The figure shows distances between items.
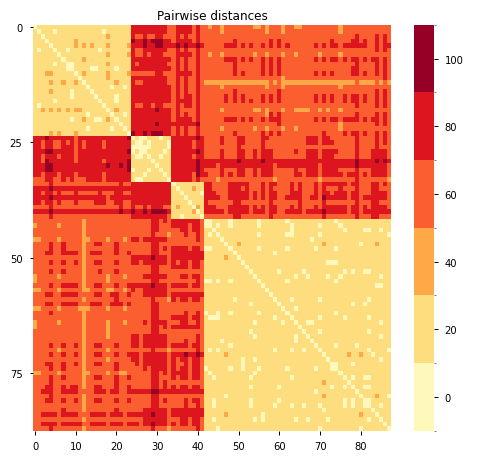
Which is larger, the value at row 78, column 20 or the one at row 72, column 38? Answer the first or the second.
the first
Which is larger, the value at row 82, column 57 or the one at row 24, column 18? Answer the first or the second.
the second
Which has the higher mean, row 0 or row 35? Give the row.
35
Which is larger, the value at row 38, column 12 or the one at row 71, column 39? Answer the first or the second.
the second
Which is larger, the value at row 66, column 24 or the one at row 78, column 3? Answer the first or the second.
the second
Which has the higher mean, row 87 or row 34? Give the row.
34
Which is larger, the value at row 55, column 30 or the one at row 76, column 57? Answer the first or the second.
the first
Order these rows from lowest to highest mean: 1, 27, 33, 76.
76, 1, 33, 27
